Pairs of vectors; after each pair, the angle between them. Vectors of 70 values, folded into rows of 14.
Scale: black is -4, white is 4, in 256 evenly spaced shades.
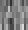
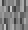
partly opposed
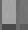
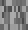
orthogonal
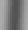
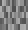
orthogonal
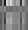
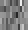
partly opposed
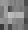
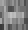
nearly parallel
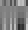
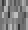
partly aligned
